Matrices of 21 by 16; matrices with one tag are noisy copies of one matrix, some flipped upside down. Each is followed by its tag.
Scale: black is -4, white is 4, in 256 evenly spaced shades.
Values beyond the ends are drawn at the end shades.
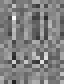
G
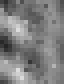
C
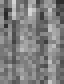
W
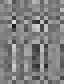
G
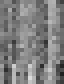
W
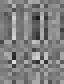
G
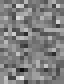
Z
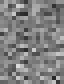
Z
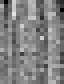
W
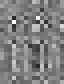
G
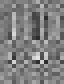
G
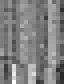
W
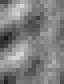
C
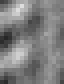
C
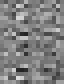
Z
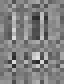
G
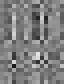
G
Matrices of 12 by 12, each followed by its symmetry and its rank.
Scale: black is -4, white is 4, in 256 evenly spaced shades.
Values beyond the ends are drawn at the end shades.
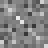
symmetric, full rank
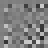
antisymmetric, rank two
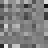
antisymmetric, rank two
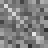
symmetric, full rank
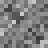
symmetric, full rank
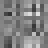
neither, rank two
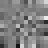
antisymmetric, rank two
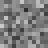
neither, full rank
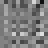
neither, rank two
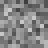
neither, full rank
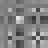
symmetric, rank two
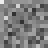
symmetric, full rank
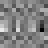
neither, rank two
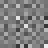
symmetric, rank two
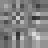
symmetric, rank two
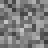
neither, full rank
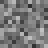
neither, full rank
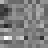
neither, rank two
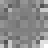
symmetric, rank two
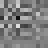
neither, rank two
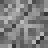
symmetric, full rank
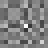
symmetric, rank two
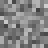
neither, full rank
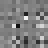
antisymmetric, rank two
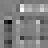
antisymmetric, rank two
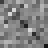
symmetric, full rank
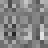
neither, rank two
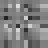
antisymmetric, rank two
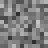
neither, full rank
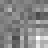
symmetric, rank two
